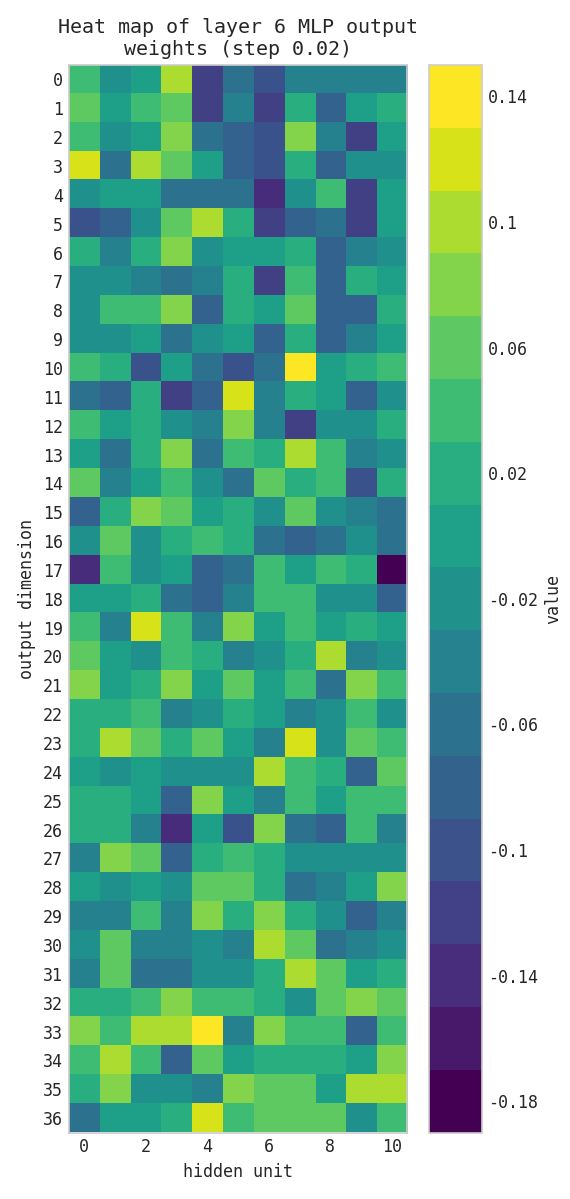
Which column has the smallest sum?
9
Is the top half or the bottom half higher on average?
bottom
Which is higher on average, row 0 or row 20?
row 20
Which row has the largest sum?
33
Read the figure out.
Title: Heat map of layer 6 MLP output weights (step 0.02)
x-axis: hidden unit, ticks 0 2 4 6 8 10
y-axis: output dimension, ticks 0 1 2 3 4 5 6 7 8 9 10 11 12 13 14 15 16 17 18 19 20 21 22 23 24 25 26 27 28 29 30 31 32 33 34 35 36 (0 at the top)
Colour bar: value, ticks -0.18 -0.14 -0.1 -0.06 -0.02 0.02 0.06 0.1 0.14
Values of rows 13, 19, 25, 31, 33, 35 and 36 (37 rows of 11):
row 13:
0 -0.06 0.02 0.08 -0.06 0.04 0.02 0.1 0.04 -0.04 -0.02
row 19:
0.04 -0.04 0.12 0.04 -0.04 0.08 0 0.04 0 0.02 0
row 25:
0.02 0.02 0 -0.08 0.08 0 -0.04 0.04 0 0.04 0.04
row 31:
-0.04 0.06 -0.06 -0.06 -0.02 -0.02 0.02 0.1 0.06 0 0.02
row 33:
0.08 0.04 0.1 0.1 0.14 -0.04 0.08 0.04 0.04 -0.08 0.04
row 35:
0.02 0.08 -0.02 -0.02 -0.04 0.08 0.06 0.06 0 0.1 0.1
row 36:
-0.06 0 0 0.02 0.12 0.04 0.06 0.06 0.06 -0.02 0.04
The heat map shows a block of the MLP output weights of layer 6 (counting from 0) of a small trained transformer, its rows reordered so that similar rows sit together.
